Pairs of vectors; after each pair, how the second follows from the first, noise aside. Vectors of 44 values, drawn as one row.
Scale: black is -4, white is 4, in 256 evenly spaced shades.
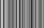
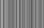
shrunk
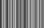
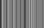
partly zeroed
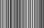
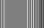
partly zeroed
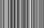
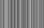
shrunk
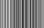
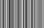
sign-scrambled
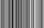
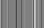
partly zeroed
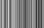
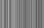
shrunk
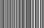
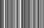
shuffled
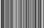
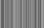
shrunk
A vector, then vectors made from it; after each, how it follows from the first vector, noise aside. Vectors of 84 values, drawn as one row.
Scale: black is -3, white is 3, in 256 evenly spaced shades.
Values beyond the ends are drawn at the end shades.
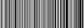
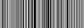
wrapped around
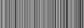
shrunk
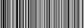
reversed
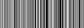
wrapped around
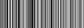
wrapped around
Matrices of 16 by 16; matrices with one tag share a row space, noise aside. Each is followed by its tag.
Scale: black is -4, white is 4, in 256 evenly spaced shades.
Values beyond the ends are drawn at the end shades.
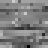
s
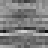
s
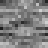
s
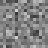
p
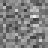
p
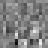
p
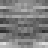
s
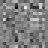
p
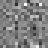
p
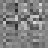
p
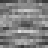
s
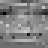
s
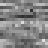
s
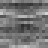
s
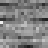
s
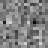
p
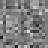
p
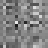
p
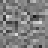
p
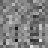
p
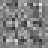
p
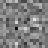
p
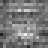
s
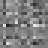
p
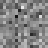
p
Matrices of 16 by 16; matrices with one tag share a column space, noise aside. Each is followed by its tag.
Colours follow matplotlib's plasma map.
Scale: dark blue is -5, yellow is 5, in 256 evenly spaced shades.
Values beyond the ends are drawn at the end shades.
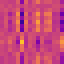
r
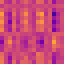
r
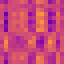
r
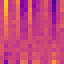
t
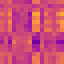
r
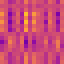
r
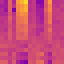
t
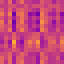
r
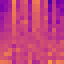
t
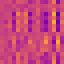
r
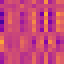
r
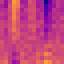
t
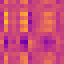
r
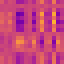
r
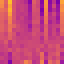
t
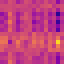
r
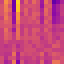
t
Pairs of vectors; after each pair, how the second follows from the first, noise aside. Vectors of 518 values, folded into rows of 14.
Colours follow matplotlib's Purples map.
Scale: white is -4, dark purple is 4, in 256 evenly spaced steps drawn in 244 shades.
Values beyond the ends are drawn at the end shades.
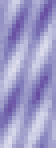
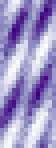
scaled up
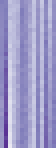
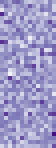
shuffled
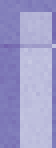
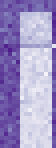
scaled up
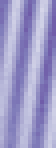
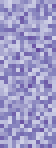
shuffled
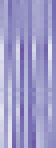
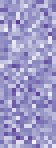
shuffled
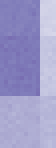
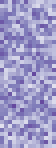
shuffled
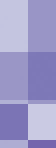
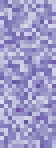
shuffled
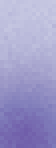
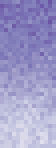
negated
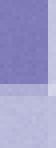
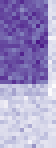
scaled up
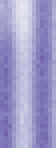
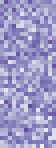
shuffled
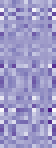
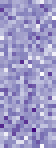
shuffled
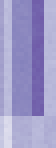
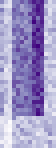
scaled up
